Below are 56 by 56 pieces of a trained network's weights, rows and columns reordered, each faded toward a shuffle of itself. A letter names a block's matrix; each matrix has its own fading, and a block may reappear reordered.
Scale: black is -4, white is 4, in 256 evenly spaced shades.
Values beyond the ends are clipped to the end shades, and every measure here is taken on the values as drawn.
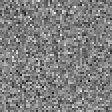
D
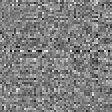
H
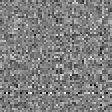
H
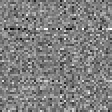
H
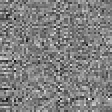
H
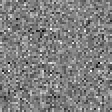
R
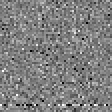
R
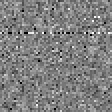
R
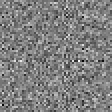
H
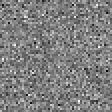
R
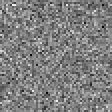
D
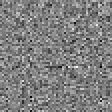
H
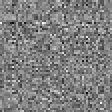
H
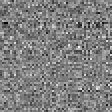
H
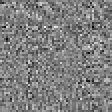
H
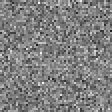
D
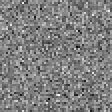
D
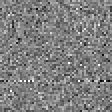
R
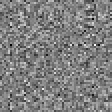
H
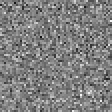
D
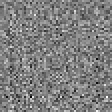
H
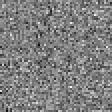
D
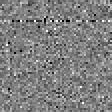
R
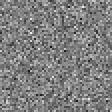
D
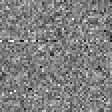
R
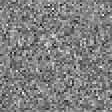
D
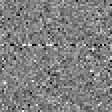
R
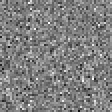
R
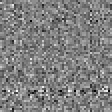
H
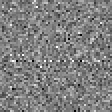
R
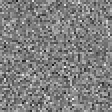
D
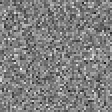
D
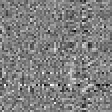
H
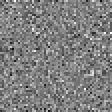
R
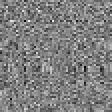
H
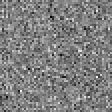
R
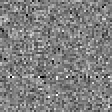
R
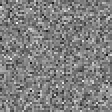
D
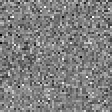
R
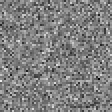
D
